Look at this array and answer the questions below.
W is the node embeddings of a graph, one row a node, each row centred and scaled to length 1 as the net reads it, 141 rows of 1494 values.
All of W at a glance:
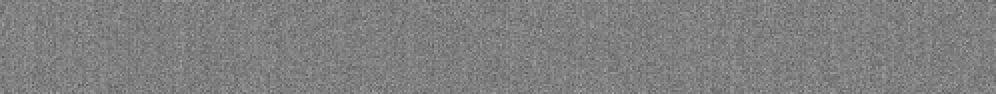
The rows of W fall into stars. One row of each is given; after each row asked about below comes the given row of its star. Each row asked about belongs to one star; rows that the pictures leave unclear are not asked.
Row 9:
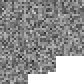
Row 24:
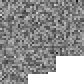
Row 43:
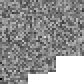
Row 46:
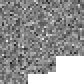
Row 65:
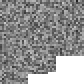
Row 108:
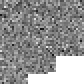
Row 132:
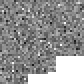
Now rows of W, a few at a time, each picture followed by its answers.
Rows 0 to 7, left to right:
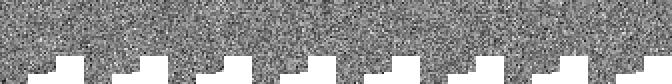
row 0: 65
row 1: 65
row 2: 65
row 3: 46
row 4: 24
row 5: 132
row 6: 108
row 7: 24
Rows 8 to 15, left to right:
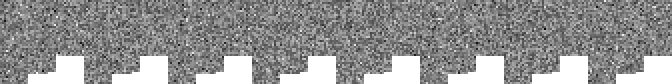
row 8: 9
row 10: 46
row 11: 65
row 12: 9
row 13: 46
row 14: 108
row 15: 43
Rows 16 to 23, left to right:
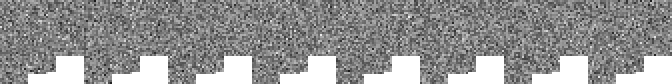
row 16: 65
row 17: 65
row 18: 9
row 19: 46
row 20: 9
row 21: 108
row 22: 46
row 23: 43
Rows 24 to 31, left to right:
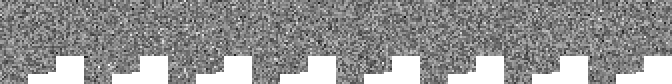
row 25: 108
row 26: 43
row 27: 24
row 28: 132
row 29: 132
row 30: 65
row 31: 108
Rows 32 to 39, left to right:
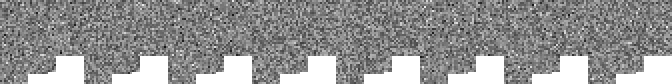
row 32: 65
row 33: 65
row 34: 108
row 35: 43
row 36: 132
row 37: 108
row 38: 108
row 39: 108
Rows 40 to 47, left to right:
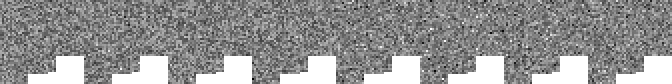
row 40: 24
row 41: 9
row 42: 24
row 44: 43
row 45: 9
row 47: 43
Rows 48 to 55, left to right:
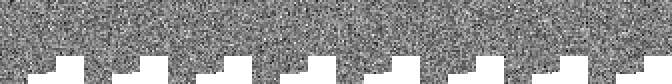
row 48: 65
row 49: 24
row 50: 24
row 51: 9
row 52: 46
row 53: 43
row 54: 108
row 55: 24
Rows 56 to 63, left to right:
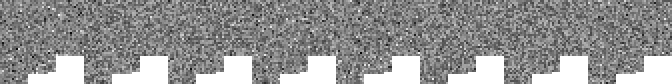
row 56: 9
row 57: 46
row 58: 132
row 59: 108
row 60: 132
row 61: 132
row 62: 108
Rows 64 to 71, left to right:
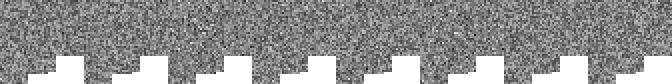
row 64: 24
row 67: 43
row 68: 108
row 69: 24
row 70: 43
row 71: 46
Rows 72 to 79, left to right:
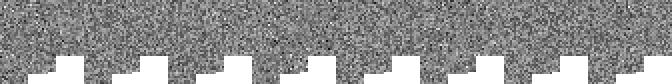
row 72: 108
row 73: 24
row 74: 9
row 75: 132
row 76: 108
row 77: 43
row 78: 24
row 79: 43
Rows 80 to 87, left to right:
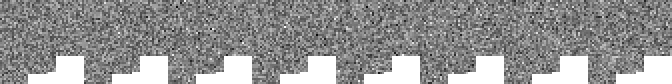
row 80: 108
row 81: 24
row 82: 43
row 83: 132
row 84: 9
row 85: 65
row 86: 65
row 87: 24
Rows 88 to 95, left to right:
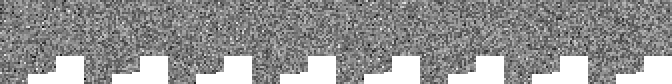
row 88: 9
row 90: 65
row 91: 46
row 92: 43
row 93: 108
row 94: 24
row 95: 46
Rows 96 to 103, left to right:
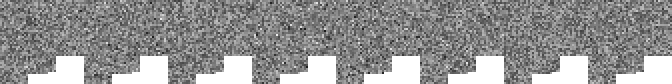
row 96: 43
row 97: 24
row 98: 9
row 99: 65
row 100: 24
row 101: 43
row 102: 65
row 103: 24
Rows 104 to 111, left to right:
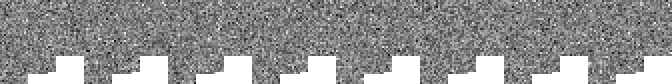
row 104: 65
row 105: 132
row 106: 65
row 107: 24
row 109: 108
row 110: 43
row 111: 132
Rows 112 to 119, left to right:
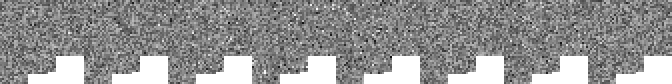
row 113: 46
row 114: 65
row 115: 132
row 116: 46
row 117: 65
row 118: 46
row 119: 9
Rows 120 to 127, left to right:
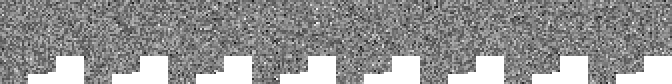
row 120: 65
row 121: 46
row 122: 24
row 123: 132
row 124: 46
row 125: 108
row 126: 24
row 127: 24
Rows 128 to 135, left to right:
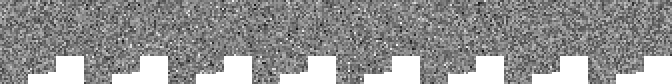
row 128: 24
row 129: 46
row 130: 9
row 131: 46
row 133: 108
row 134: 43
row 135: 46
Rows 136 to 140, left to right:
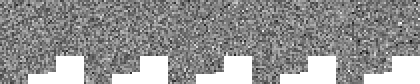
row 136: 108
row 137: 24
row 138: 43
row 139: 108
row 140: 132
